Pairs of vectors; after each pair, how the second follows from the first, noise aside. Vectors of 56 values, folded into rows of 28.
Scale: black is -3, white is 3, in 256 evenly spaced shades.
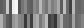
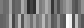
reversed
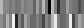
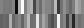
shuffled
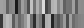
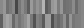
shrunk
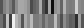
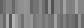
shrunk
